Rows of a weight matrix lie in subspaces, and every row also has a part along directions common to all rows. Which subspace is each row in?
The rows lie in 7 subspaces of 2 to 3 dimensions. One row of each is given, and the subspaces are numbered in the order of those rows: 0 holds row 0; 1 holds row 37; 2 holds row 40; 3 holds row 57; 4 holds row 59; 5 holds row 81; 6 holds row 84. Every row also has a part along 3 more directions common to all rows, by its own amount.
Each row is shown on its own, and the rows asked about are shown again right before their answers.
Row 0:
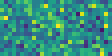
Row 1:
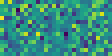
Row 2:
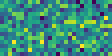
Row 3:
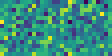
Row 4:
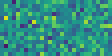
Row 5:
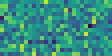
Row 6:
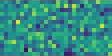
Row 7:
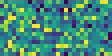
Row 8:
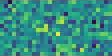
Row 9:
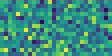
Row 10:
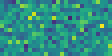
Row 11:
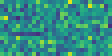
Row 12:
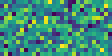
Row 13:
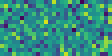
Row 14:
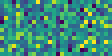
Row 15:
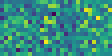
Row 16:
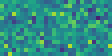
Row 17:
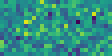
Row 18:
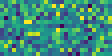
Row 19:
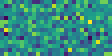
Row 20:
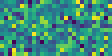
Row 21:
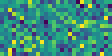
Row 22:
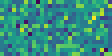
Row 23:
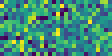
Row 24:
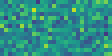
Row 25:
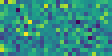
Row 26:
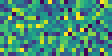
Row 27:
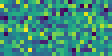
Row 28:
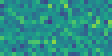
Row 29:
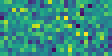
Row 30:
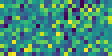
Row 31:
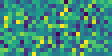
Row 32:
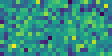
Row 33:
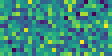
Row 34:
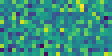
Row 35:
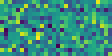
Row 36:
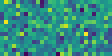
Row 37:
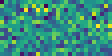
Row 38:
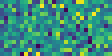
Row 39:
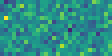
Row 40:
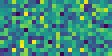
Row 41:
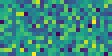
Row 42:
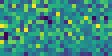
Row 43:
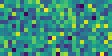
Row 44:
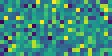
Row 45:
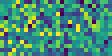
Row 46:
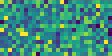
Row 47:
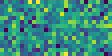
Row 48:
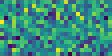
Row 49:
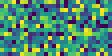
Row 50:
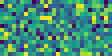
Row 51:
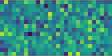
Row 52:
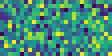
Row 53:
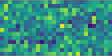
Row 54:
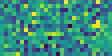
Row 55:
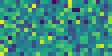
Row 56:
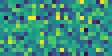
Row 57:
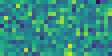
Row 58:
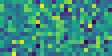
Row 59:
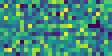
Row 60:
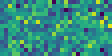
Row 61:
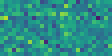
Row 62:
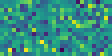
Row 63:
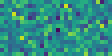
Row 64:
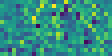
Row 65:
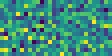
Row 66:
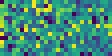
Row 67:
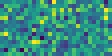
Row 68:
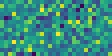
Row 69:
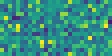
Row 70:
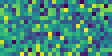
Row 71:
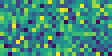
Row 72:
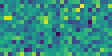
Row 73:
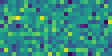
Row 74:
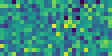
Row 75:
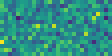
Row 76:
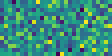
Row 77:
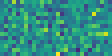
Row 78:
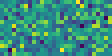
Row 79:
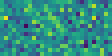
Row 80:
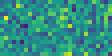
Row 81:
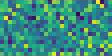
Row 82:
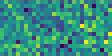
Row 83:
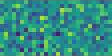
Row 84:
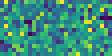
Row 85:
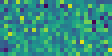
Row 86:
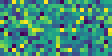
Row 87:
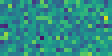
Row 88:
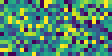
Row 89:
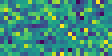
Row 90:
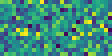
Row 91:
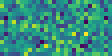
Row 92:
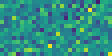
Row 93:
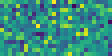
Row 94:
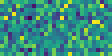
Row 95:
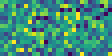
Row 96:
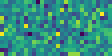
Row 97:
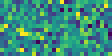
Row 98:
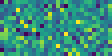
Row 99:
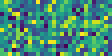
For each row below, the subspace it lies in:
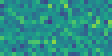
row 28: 5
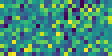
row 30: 4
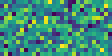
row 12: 0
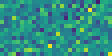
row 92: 4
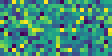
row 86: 6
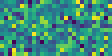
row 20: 4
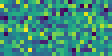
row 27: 2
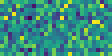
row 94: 5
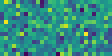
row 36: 3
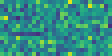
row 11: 5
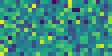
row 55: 2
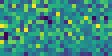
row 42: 1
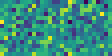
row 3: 2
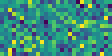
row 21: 4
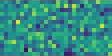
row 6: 3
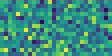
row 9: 2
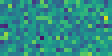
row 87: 1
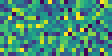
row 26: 5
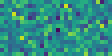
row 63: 5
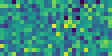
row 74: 4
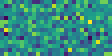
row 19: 3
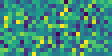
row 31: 2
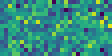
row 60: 1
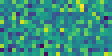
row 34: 5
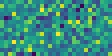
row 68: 4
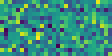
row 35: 6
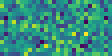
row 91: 2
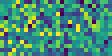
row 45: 1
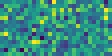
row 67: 2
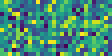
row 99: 3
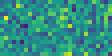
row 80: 3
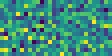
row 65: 2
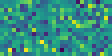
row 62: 4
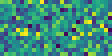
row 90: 6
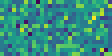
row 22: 6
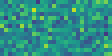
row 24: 3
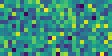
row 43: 1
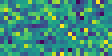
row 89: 5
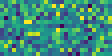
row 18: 6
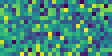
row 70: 1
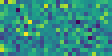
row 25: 6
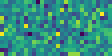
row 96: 6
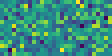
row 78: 4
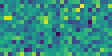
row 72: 4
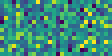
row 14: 0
